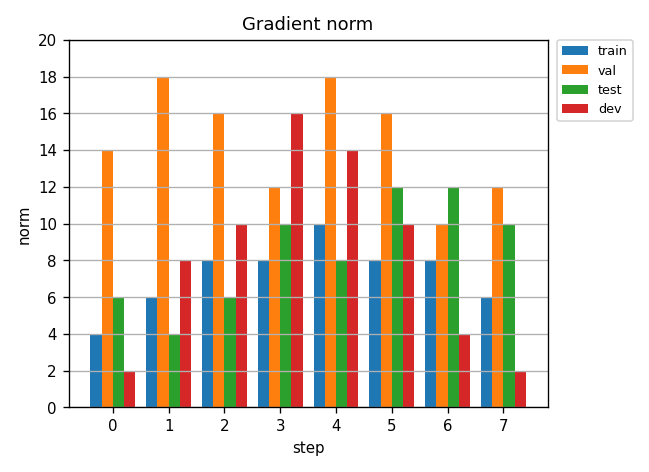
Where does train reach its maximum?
4
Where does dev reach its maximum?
3
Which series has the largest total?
val
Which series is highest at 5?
val
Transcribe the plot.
Title: Gradient norm
x-axis: step, ticks 0 1 2 3 4 5 6 7
y-axis: norm, ticks 0 2 4 6 8 10 12 14 16 18 20
Legend: train, val, test, dev
Values:
train: 4 6 8 8 10 8 8 6
val: 14 18 16 12 18 16 10 12
test: 6 4 6 10 8 12 12 10
dev: 2 8 10 16 14 10 4 2
